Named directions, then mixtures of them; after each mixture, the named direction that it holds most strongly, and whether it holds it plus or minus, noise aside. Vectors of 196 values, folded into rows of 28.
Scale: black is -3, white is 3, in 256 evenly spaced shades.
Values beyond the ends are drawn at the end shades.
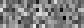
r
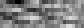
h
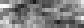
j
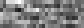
h, minus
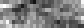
j, plus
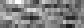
h, minus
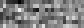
h, plus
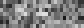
r, plus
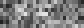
r, plus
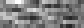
h, minus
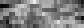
j, minus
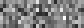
r, minus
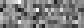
r, minus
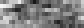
j, plus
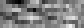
h, plus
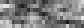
j, plus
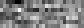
h, plus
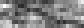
j, plus
